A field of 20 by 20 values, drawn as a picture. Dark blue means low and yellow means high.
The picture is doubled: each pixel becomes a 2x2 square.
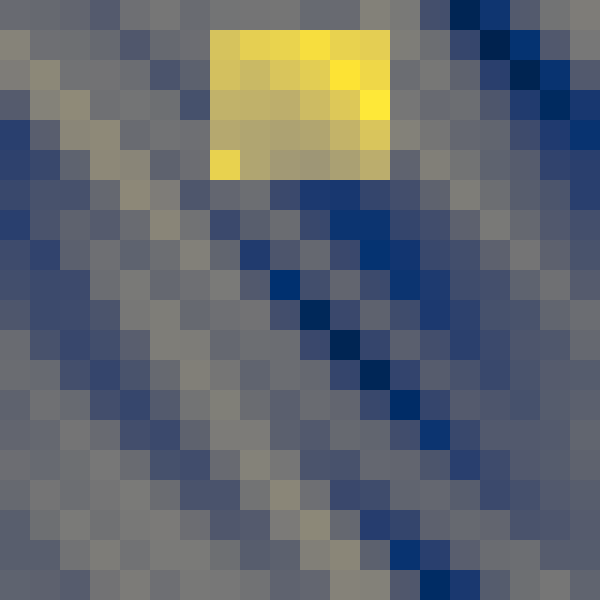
The ninth with the highest average is the top middle. An odd patch, higher than its surroundings, sits in the top middle. The grain runs diagonally down to the right.
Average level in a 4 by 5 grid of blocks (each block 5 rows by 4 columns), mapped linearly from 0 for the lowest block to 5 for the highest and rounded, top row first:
2 2 5 3 0 | 1 2 1 1 1 | 1 2 1 0 1 | 2 2 2 1 1
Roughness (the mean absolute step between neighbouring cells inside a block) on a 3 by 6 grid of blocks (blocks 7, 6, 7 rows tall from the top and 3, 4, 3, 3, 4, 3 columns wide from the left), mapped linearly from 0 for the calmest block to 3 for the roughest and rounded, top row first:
112322 / 112311 / 011220
